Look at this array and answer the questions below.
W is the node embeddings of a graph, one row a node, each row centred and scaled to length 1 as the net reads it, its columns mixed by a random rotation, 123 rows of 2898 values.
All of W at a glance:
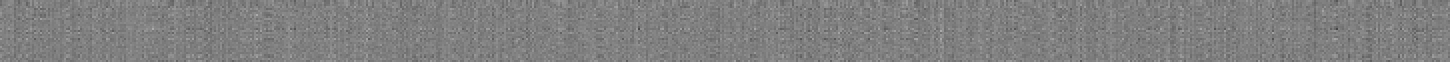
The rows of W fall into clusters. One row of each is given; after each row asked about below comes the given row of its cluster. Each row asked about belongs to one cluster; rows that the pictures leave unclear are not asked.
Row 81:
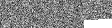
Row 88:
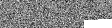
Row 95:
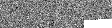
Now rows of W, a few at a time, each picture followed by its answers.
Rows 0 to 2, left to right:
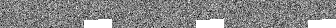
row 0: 88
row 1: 88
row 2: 95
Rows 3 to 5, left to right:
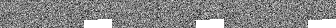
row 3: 88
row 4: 88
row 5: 88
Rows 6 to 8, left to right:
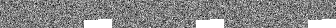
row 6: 95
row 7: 95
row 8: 95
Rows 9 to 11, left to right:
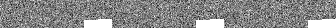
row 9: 95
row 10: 88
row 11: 88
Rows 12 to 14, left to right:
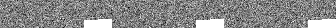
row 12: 95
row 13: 95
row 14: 95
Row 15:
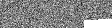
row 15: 81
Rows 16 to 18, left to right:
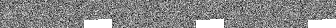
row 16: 81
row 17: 88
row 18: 81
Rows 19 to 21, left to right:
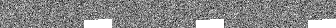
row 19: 81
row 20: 95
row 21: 81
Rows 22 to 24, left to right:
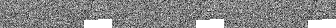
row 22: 88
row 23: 88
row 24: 88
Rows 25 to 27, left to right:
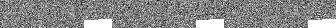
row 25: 81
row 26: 95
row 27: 81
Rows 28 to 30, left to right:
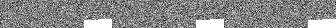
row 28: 81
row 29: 95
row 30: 81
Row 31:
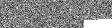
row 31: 81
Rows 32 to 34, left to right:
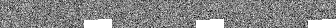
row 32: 81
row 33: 88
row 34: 88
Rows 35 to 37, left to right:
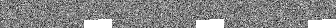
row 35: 81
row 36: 88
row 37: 95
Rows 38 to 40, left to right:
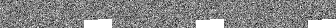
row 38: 95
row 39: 95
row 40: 88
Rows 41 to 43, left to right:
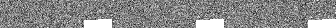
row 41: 95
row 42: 81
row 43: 81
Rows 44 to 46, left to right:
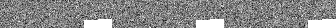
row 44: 88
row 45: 95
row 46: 88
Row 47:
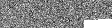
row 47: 81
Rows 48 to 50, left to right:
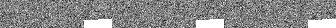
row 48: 88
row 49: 95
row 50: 81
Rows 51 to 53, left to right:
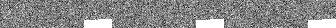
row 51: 81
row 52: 95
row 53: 81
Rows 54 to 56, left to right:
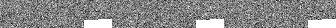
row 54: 88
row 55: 88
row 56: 88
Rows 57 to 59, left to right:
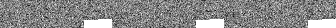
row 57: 88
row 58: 88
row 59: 88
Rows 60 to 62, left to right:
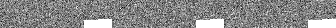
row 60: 88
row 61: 81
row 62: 81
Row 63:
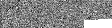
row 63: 81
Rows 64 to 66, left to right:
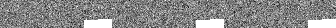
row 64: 88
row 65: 95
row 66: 95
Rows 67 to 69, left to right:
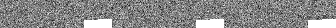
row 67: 95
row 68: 81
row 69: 88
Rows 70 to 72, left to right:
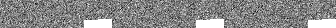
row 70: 95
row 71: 81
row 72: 81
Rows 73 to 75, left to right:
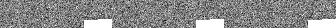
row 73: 88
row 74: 95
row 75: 88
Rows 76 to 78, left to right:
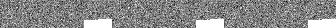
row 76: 81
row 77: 81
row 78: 81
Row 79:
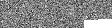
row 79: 81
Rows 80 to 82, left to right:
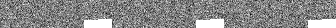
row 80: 81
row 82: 88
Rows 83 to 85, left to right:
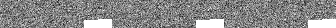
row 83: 95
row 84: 88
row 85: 81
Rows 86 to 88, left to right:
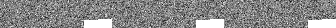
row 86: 88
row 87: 95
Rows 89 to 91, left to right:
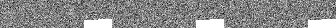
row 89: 81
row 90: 95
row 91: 95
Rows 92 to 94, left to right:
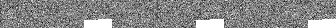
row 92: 81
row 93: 88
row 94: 81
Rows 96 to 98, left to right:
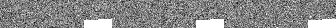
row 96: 88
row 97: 95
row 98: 81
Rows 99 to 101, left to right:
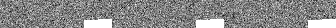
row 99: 95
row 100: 81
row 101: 88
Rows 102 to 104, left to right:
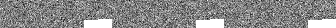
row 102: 95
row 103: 95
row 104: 88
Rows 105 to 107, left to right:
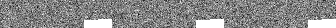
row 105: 81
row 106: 88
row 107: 95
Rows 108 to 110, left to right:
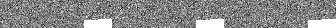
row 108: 81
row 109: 81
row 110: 95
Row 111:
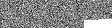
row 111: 81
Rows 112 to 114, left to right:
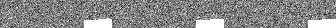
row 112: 81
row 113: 81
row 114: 95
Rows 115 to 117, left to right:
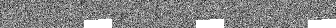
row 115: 81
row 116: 88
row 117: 95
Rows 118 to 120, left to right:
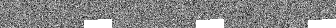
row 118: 88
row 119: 81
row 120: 95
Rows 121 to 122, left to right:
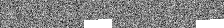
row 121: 81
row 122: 95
